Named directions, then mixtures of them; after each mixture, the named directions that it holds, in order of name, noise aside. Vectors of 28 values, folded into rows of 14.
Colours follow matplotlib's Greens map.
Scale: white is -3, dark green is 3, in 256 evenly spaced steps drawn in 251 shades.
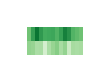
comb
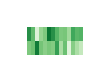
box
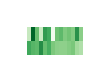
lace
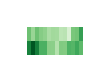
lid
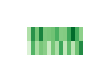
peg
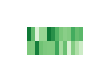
box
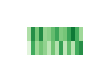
peg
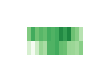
lid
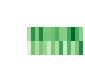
peg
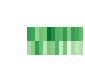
box, comb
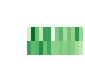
lace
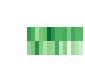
box, comb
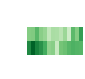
lid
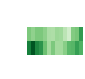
lid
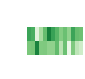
box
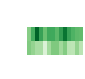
comb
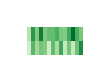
peg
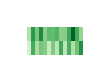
peg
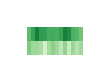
comb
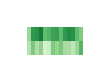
comb, peg
